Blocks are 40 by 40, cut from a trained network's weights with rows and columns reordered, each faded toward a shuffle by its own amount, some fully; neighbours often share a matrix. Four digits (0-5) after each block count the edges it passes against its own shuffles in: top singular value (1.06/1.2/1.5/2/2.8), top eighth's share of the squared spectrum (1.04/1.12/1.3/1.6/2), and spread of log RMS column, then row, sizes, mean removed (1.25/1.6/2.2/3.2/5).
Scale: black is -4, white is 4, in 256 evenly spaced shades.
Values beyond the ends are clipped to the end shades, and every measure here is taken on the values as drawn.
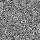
0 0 0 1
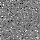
0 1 1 0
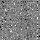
2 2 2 0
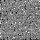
1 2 1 0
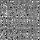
2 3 3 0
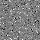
0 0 0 0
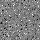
0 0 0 0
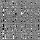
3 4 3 1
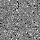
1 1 1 0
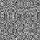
3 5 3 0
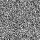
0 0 0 0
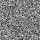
0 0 0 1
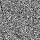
0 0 0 0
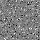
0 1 0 0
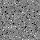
0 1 0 0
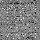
2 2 2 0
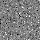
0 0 0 0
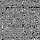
2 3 2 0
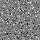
1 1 0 0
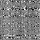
2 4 0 3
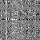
3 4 0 3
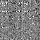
3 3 0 2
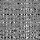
3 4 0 3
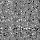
2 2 0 2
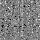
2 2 0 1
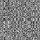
4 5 3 2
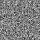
2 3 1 0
